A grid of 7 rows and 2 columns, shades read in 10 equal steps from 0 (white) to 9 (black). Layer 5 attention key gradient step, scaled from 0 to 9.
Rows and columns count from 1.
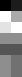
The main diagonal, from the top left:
9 3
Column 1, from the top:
9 0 1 4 6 4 4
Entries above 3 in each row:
2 0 0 2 2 2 2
